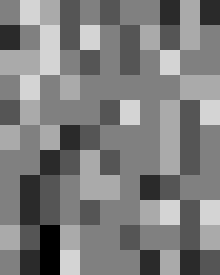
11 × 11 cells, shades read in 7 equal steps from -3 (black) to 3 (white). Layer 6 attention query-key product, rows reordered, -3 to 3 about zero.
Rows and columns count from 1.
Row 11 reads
0 -2 -3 2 0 0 0 -2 1 -2 -1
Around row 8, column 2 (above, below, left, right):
0 -2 0 -1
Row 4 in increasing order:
0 0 0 0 0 0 0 1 1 1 2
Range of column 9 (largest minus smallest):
4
